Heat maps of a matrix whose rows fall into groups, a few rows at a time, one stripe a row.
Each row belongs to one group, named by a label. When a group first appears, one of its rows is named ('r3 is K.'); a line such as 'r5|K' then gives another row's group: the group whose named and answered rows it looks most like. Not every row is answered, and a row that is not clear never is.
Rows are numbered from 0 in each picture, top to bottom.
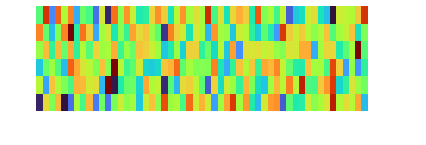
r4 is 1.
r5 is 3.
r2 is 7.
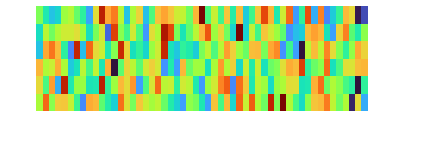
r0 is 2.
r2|3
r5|3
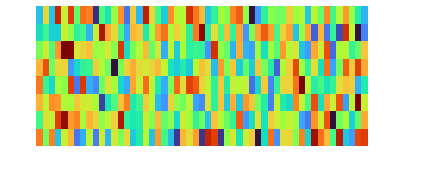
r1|2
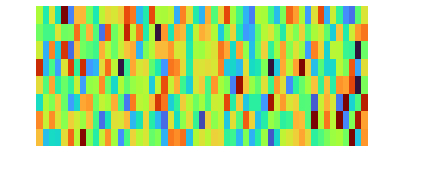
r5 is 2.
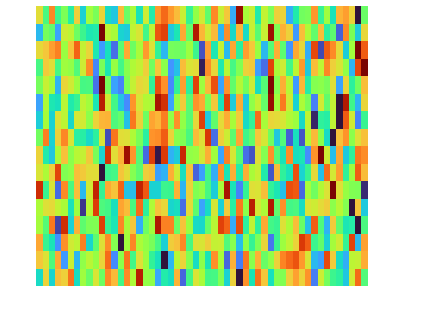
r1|2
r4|2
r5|2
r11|3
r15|7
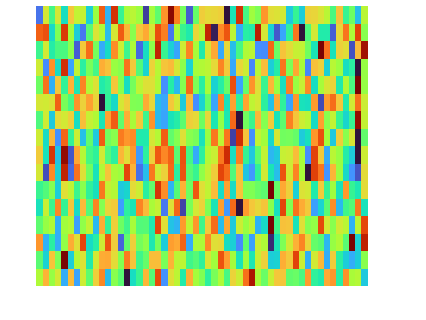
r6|7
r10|2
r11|7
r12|2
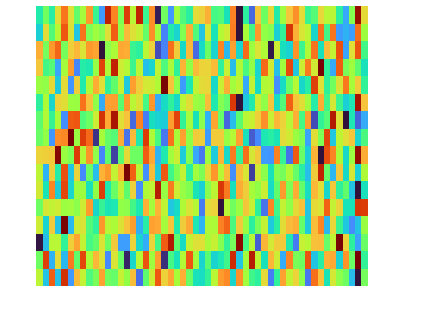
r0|7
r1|7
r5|7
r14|7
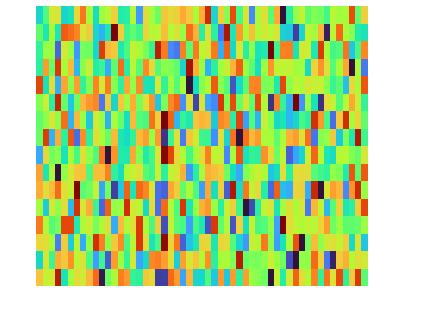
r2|2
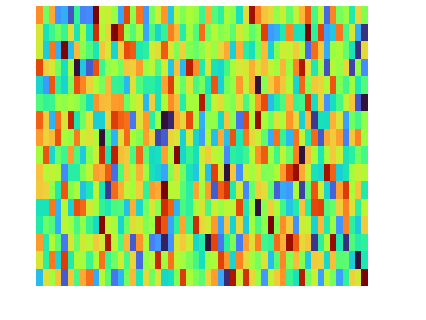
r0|3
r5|2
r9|1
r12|2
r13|1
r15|1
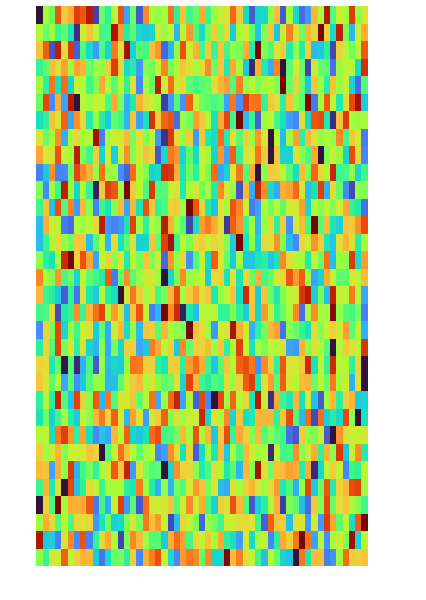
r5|7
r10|7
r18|3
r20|3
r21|3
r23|2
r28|3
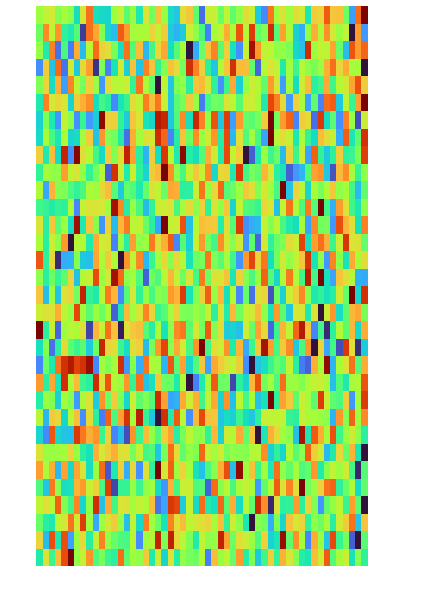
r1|3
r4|7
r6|2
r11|2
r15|2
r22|2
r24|1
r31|3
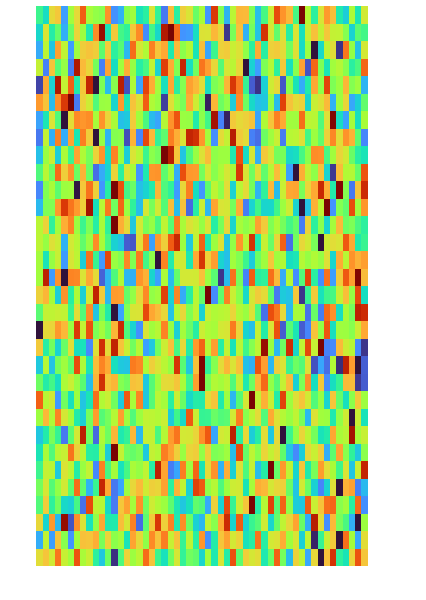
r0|1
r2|2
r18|3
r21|2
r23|3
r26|2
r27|2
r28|3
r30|2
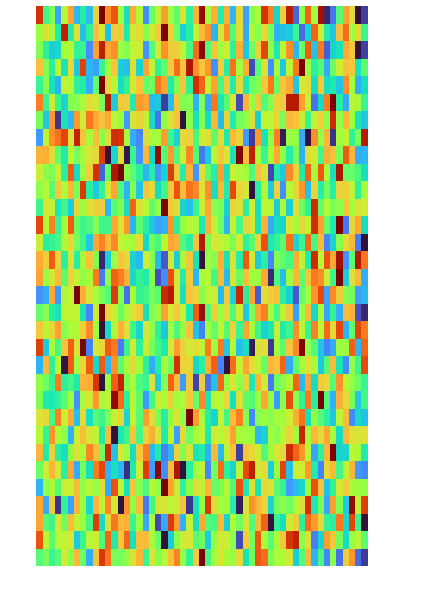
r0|2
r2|2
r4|2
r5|1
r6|1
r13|2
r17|2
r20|1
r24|1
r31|2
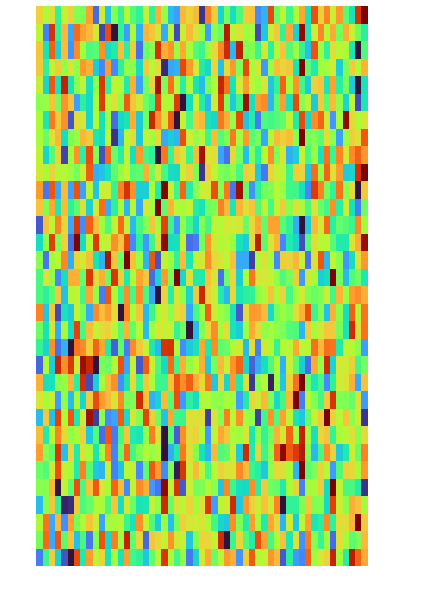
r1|1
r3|1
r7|1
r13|3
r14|7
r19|1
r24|1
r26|1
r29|7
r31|3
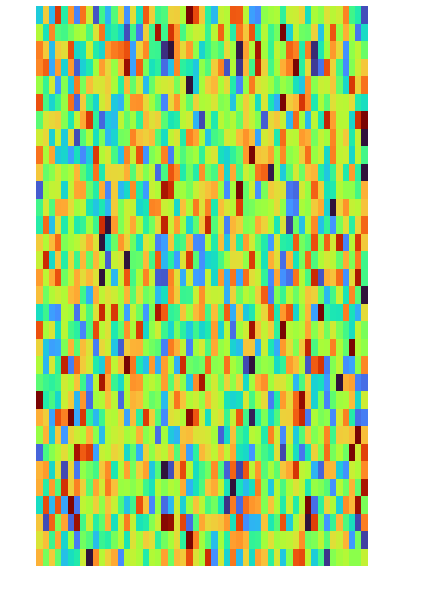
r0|3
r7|3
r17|2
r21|2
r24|7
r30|3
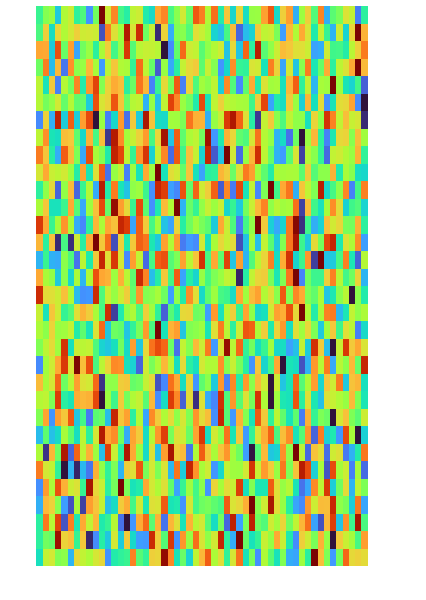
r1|7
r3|7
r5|2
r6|3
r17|1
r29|7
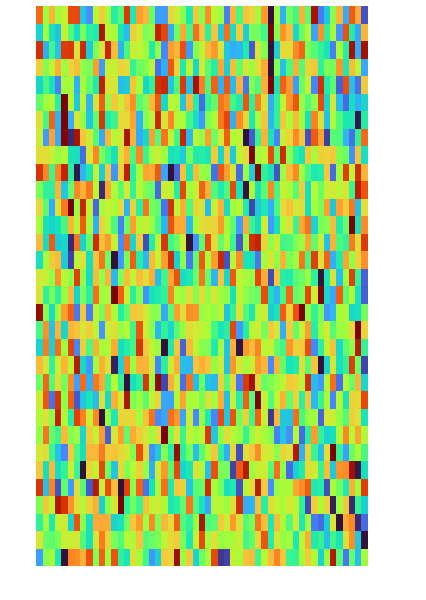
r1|2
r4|2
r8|3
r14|1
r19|7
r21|7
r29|2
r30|2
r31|1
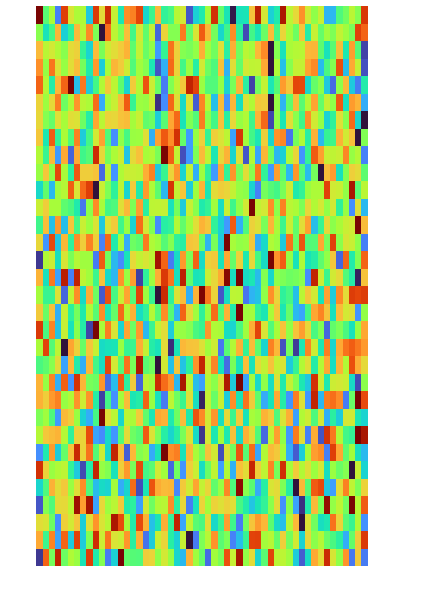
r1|7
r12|7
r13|1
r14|2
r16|7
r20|7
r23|2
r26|3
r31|3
